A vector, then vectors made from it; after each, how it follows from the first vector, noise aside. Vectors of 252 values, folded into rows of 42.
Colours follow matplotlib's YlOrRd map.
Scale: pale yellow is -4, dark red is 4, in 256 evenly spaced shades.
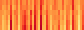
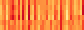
wrapped around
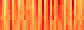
reversed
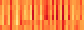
wrapped around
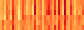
wrapped around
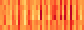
wrapped around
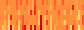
partly zeroed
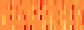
partly zeroed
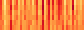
reversed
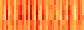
wrapped around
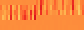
partly zeroed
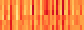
wrapped around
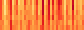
reversed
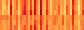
wrapped around
